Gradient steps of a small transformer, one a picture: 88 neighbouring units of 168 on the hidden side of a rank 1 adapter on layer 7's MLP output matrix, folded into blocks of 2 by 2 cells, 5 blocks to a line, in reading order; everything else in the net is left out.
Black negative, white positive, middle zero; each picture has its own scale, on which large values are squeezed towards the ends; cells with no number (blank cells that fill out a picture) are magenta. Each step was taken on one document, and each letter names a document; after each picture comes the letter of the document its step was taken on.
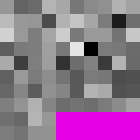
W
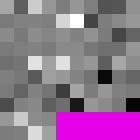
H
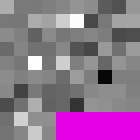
H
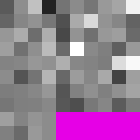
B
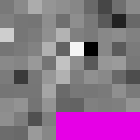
B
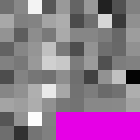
W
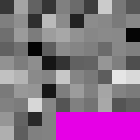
W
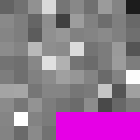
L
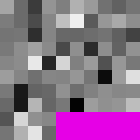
H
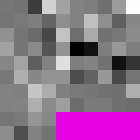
B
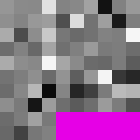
W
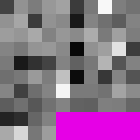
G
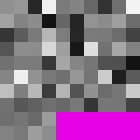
W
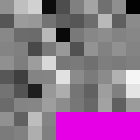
L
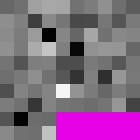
G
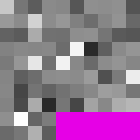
H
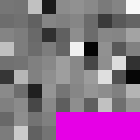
B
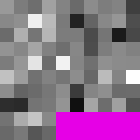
H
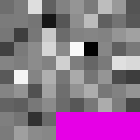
B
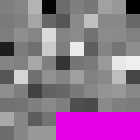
B
